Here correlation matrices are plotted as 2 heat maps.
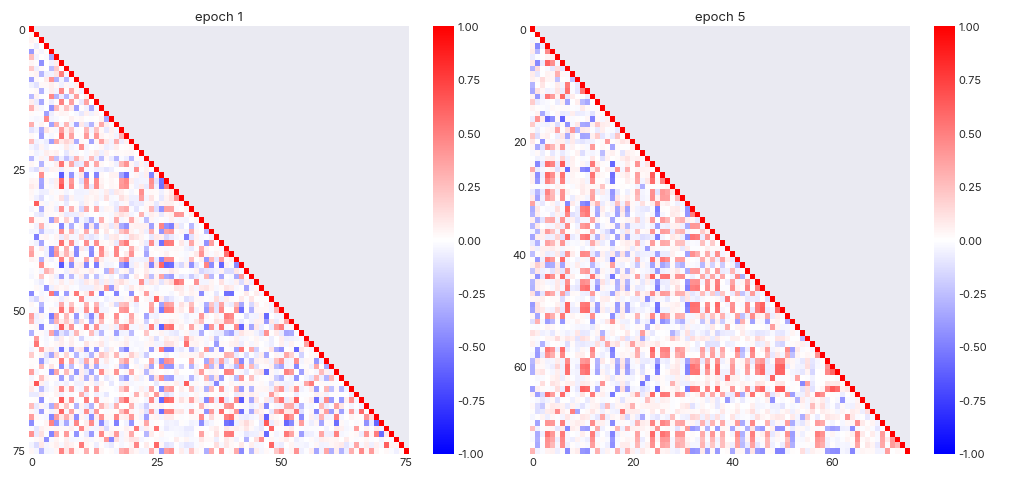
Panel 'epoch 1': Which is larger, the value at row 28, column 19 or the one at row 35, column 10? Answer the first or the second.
the first
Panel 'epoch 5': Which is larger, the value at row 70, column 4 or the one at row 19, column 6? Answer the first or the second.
the first
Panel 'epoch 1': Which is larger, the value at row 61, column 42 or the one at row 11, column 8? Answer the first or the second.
the second
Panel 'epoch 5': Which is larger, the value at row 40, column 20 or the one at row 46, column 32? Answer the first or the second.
the second
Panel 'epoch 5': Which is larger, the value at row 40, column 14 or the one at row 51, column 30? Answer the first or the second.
the second
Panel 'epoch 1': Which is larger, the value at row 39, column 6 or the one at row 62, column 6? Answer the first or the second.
the first
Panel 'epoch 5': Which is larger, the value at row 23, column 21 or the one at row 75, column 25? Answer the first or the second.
the second
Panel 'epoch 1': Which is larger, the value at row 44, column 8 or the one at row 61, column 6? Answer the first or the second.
the second
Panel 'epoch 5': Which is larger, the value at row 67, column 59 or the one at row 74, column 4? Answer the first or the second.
the second
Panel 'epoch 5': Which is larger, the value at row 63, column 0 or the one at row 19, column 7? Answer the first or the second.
the first
